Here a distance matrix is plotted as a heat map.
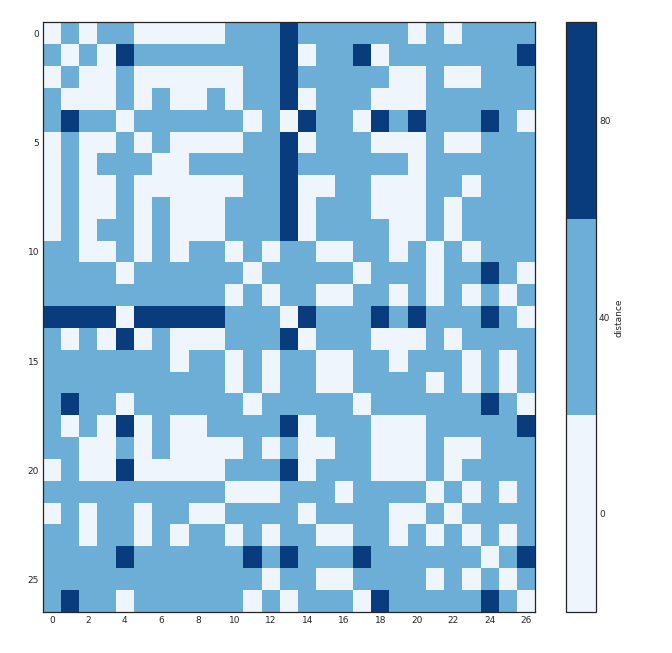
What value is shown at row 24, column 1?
40
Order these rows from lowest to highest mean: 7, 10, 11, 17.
7, 10, 11, 17
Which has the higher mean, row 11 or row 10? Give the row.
11
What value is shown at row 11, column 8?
40
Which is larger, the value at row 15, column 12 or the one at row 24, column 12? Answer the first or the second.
the second
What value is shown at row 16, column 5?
40
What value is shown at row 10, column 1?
40
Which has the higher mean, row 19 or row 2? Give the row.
2
